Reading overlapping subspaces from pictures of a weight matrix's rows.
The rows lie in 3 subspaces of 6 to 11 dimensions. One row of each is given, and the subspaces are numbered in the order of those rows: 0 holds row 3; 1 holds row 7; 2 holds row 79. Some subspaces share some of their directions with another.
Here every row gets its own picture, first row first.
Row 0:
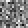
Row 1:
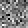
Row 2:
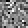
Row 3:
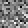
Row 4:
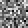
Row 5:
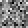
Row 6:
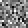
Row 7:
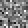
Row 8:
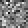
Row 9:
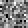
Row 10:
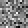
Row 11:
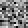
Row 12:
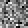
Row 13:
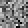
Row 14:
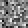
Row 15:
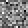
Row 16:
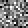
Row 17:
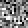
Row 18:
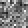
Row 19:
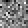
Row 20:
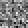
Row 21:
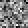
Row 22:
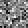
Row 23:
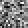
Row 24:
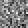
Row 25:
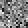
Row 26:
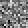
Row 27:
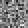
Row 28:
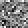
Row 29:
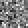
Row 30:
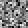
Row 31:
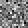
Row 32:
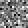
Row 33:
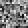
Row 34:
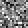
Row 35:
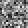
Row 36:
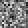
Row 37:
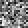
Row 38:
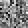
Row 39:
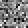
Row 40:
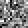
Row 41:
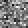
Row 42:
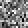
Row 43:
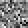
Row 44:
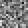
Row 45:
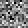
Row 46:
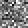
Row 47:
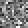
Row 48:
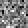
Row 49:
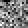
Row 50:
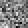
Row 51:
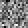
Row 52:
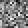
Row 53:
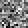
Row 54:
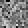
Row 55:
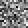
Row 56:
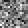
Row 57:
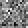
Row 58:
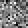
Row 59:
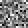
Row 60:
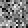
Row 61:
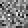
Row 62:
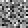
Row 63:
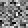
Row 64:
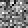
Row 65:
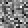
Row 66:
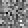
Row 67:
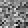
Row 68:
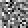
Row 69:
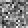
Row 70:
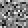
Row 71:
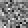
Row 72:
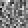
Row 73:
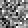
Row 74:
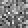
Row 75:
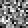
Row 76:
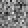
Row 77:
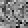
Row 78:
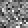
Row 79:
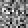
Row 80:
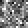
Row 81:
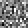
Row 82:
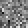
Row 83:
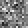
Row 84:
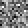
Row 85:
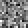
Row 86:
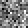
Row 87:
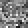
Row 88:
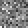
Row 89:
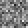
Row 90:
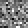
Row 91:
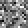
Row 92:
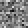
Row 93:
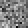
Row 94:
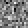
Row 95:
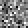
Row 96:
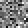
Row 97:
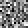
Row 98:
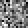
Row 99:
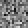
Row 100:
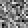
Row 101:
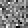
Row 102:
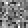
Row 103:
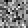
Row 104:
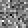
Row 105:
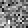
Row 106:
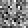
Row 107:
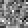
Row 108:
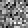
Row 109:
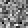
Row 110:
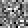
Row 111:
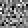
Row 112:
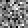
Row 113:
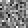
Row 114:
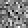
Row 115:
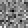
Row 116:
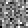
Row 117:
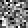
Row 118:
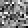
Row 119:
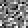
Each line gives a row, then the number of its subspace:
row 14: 0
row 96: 2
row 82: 1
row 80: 1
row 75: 0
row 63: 0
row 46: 0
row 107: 1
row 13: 0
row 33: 0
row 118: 0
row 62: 0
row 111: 2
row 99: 2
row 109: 0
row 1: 0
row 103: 2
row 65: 0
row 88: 0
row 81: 2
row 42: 2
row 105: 1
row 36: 0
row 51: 0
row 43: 1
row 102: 2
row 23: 2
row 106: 2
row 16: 0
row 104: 2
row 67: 2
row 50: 1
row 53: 0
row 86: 2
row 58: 0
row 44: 2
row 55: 2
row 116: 0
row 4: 2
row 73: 1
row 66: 2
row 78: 1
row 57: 2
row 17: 2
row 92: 1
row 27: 2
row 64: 2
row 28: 0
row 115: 0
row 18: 2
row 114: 2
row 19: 2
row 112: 2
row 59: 2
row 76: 2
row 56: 2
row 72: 2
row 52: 0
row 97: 1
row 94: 2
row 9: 0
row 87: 2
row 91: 0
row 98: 0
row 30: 0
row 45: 0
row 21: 2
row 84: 2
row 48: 0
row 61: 0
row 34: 2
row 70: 0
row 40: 0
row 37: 1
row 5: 2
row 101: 0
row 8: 0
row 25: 1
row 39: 2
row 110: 2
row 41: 0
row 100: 0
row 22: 0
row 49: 2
